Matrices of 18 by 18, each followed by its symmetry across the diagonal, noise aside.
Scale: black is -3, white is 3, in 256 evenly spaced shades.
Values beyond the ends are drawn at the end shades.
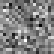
antisymmetric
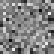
symmetric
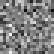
antisymmetric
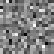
antisymmetric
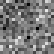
symmetric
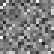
symmetric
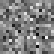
antisymmetric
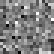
antisymmetric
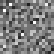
symmetric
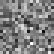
antisymmetric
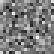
symmetric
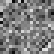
symmetric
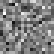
antisymmetric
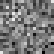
symmetric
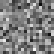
antisymmetric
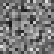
symmetric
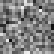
antisymmetric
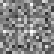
symmetric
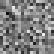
antisymmetric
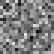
symmetric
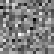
antisymmetric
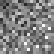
symmetric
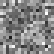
symmetric
